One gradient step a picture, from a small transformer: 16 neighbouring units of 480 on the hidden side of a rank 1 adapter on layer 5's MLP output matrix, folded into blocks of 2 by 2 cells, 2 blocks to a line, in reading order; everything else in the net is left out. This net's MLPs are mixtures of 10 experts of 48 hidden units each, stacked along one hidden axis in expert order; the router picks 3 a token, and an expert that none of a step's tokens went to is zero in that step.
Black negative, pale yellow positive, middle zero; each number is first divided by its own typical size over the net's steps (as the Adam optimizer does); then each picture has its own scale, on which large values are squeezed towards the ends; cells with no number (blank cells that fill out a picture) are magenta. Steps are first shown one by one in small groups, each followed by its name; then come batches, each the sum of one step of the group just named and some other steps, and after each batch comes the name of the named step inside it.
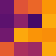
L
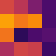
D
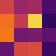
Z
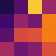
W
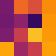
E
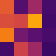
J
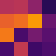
E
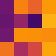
L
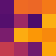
L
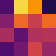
W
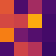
J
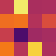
D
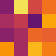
E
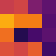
D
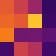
Z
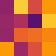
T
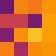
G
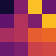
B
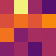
T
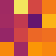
T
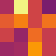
G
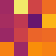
T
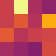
T
